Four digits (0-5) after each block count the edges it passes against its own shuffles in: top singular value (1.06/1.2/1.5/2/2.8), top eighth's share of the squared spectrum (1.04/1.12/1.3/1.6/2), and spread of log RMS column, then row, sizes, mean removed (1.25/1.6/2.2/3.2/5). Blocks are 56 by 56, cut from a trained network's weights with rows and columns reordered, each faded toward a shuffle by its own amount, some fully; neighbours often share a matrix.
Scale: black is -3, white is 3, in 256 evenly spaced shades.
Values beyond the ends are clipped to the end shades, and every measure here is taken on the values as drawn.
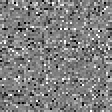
3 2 0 2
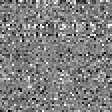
3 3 0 3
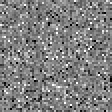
1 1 0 0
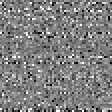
3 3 0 3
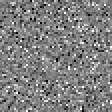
2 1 0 0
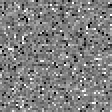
1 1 0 0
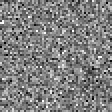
1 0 0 0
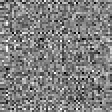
4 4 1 2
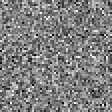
3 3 0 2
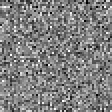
3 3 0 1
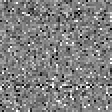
2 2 0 1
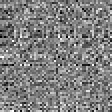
4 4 1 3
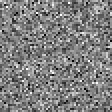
1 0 0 0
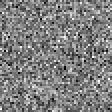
1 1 0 0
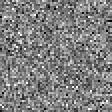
0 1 0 0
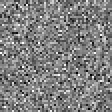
2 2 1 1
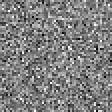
2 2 1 1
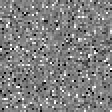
1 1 0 0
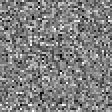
3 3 2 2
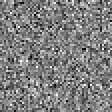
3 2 1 1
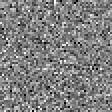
0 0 0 0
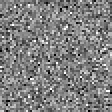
0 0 0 0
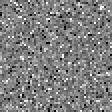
0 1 0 0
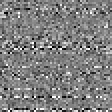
4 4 0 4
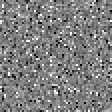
1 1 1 1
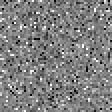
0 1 0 0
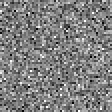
0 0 0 0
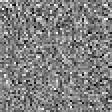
3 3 1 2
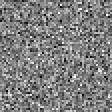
0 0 0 0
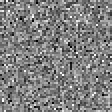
2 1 0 0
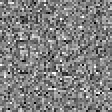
3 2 1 1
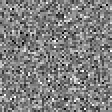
3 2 0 1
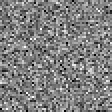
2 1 0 0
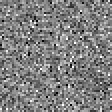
1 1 0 0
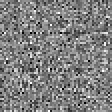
3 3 2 2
